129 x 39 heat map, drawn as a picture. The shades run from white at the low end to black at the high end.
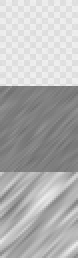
The table splits into 3 rows of 1 panel. Panel 1,1: very low, checkered, faint in contrast. Panel 2,1: middling, slanting up to the right, faint in contrast. Panel 3,1: low, slanting up to the right.
